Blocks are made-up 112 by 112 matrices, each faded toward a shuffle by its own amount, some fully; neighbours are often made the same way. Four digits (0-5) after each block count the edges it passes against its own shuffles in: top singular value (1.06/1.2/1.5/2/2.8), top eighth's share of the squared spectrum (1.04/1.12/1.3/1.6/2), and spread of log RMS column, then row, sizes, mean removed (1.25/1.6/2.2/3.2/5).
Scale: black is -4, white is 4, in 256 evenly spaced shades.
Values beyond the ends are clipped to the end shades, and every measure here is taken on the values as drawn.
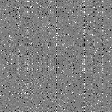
5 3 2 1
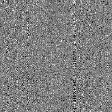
4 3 3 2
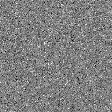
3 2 1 0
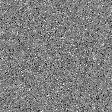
1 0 0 0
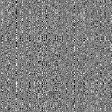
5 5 4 2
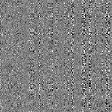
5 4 4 2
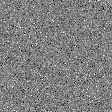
0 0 0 0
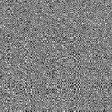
5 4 3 3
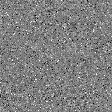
3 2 0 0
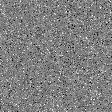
0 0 0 0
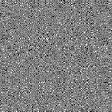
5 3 2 2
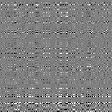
5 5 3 4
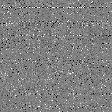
4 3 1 2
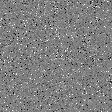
2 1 0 0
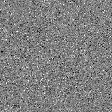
3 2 0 0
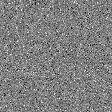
3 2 0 0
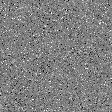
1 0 0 0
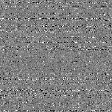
4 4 1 4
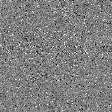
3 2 1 2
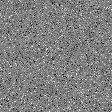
0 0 0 0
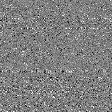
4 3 1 3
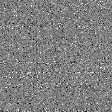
3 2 0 2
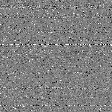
3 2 0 3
